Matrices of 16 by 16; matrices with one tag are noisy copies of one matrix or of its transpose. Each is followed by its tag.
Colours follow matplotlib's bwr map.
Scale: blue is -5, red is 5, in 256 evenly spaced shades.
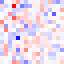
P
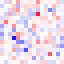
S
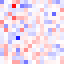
P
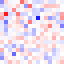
P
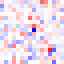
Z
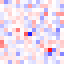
Z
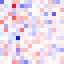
P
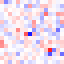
Z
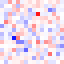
S
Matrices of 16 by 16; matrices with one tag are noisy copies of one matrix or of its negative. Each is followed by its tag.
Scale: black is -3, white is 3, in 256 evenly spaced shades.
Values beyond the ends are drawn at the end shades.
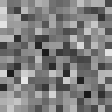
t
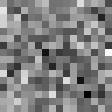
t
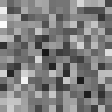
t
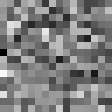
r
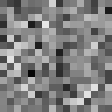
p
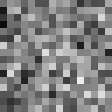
t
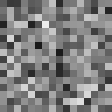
p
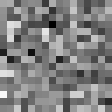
r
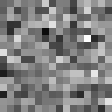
r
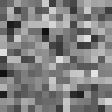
r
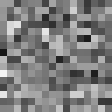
r
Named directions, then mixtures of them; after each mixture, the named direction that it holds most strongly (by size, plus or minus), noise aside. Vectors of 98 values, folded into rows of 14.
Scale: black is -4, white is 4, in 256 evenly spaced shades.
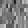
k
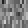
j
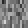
j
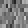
k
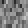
j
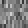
j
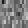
j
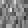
k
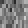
k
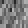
k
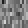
j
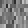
k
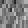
k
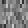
j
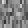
j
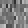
k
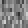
j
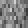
k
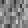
j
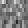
j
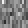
j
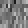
k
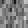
k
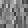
k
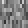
j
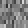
k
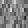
k
